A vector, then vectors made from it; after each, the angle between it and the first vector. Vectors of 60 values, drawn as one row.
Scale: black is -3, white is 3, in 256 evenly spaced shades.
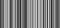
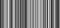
nearly parallel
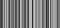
orthogonal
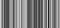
nearly opposite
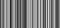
nearly parallel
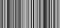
orthogonal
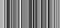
partly opposed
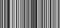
partly opposed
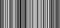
nearly parallel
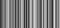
partly aligned
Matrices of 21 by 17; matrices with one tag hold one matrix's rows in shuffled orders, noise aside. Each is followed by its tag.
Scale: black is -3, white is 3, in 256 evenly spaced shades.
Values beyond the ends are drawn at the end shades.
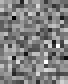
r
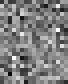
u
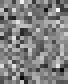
u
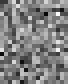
u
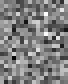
r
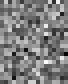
r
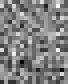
u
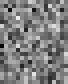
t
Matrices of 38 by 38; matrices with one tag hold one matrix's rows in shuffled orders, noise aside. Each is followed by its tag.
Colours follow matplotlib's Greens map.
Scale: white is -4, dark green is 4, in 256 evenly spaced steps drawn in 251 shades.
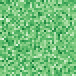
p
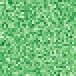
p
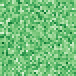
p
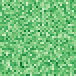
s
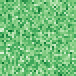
p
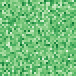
s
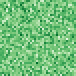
s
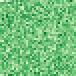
p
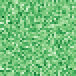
p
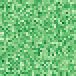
p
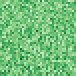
s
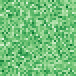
p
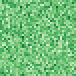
s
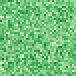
p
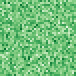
s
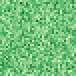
s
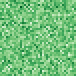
s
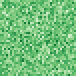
s
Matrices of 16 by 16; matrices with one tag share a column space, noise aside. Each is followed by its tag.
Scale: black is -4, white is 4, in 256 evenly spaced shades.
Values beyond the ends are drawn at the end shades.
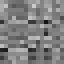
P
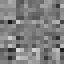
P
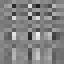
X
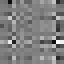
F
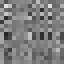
X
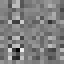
P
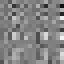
X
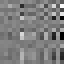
X
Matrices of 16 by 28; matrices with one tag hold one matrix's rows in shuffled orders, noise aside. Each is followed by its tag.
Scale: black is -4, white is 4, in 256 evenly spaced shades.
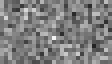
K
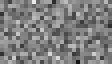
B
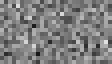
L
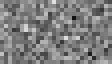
K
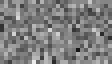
B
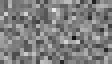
K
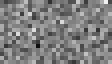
L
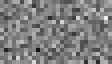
L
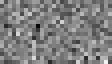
L
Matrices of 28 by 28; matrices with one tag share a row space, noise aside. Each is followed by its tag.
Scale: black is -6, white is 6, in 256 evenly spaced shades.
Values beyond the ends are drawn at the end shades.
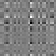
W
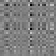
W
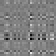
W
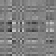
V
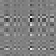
W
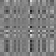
W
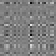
W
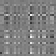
W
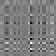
W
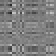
V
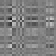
V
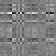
V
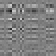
V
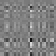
W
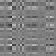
V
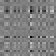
W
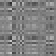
V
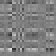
V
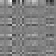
V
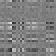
V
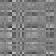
V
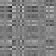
V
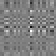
W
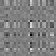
W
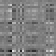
V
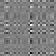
W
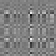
W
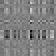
W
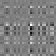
W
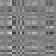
V
